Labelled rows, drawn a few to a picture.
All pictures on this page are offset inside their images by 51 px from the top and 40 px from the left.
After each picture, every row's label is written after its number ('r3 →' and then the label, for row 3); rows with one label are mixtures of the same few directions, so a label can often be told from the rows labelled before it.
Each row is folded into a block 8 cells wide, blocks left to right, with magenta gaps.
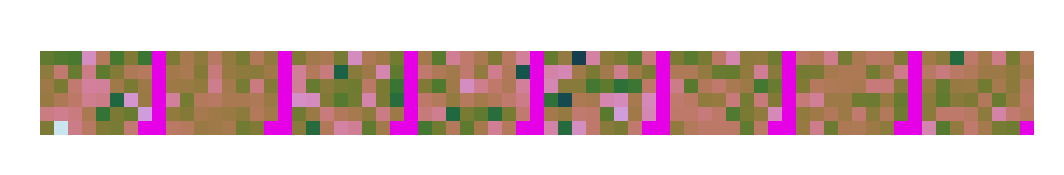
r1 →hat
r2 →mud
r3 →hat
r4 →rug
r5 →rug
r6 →hat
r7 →rug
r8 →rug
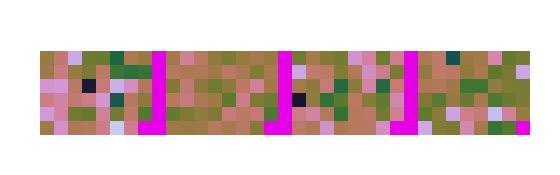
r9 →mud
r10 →hat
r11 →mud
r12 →rug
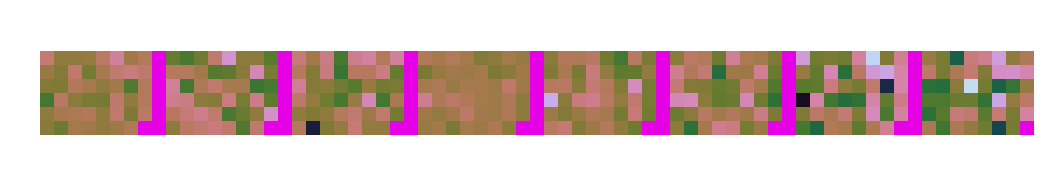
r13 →mud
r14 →hat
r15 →hat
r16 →mud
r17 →mud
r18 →hat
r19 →mud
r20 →mud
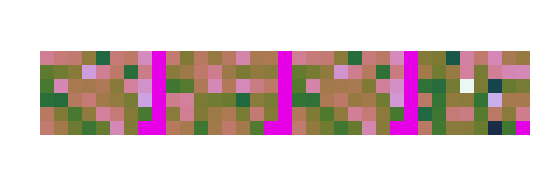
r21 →hat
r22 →rug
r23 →hat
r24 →mud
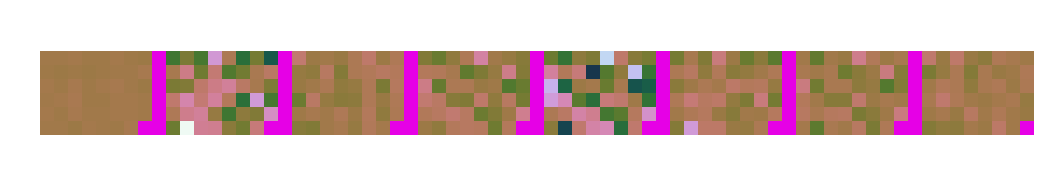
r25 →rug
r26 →hat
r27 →mud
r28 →hat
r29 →hat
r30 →hat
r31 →hat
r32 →mud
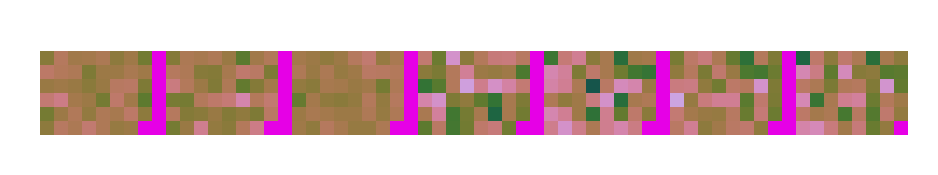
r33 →hat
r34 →rug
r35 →mud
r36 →rug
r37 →mud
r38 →mud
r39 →mud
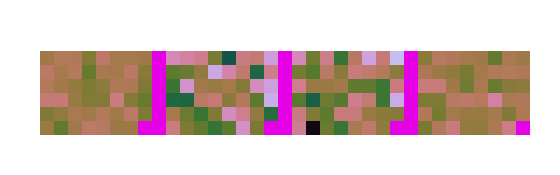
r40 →hat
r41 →hat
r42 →hat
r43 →rug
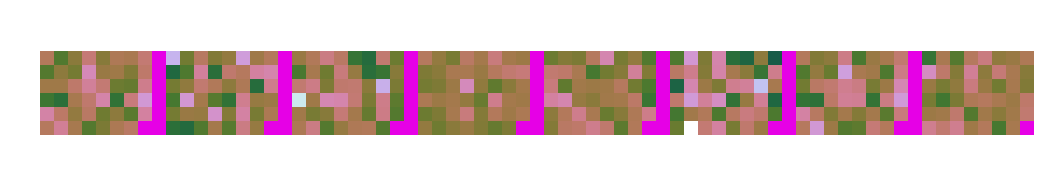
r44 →hat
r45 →mud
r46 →mud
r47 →mud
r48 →hat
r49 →hat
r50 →hat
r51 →mud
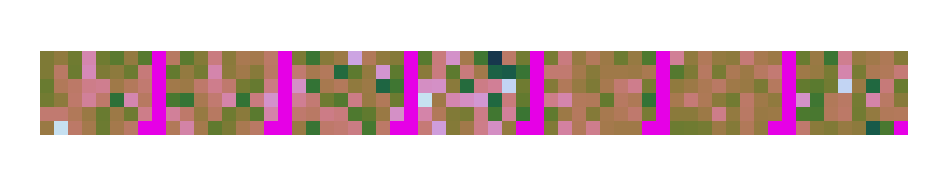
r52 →hat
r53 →hat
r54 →hat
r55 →mud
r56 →hat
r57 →mud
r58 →mud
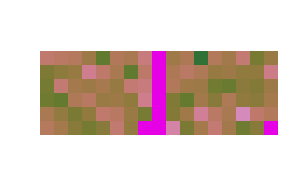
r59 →hat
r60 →rug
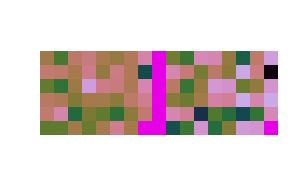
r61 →rug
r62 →rug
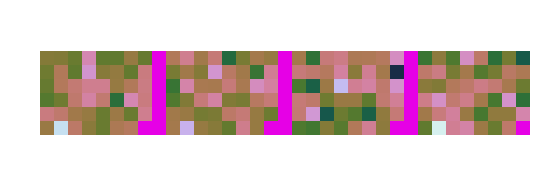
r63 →hat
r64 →hat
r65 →rug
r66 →hat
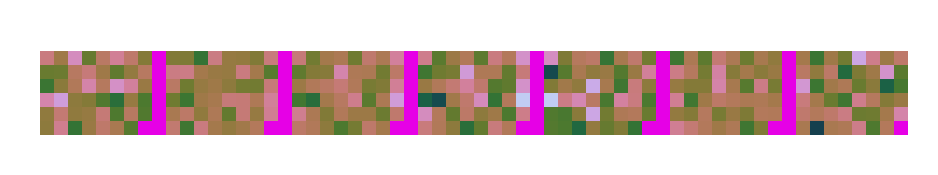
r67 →rug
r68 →rug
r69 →hat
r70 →hat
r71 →mud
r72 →mud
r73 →hat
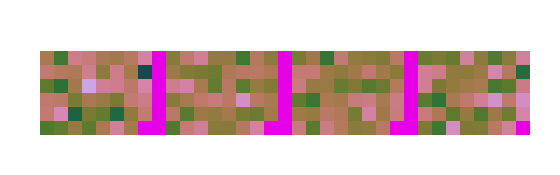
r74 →rug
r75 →rug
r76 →rug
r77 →rug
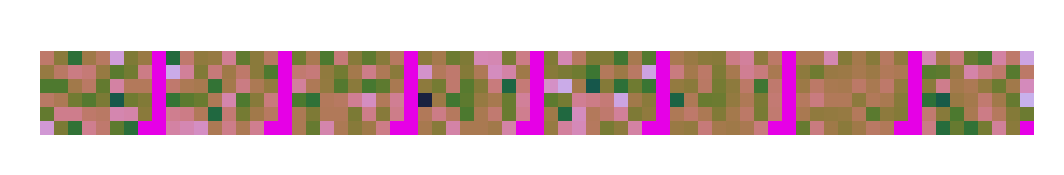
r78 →rug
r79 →mud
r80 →rug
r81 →mud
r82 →rug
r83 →mud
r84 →rug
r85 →hat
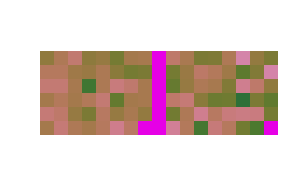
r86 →mud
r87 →rug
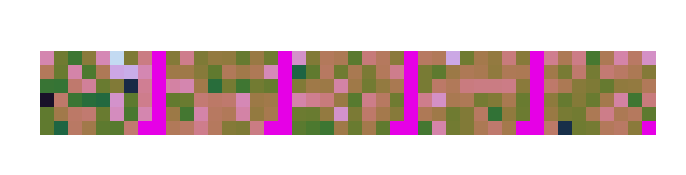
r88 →mud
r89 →rug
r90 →mud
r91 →rug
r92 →hat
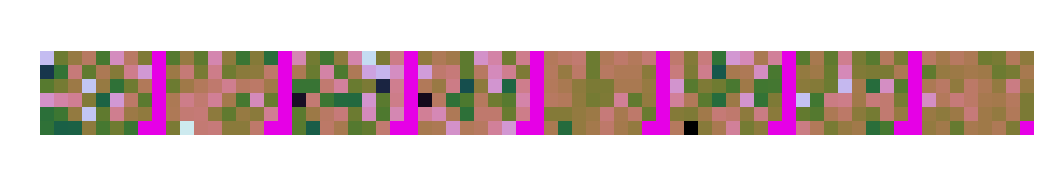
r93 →mud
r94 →hat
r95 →mud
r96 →mud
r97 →hat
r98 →hat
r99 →mud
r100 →mud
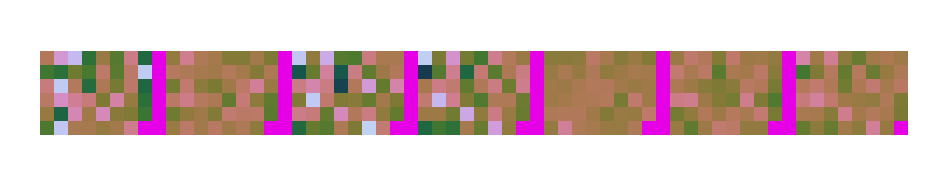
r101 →rug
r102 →hat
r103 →mud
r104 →mud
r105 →hat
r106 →hat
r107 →mud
